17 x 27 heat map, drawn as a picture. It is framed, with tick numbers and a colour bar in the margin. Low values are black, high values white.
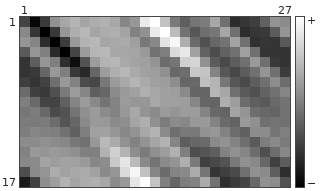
The histogram is bell-shaped. Neither half mirrors the other. Streaks slant down to the right. No overall slope runs across the table. The top middle is the ninth with the highest average.
